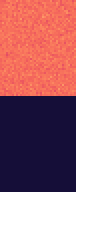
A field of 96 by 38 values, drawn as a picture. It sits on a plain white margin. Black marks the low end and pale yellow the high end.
The table splits into 2 rows of 1 panel. Panel 1,1: high, fine-grained, faint in contrast. Panel 2,1: very low, flat.
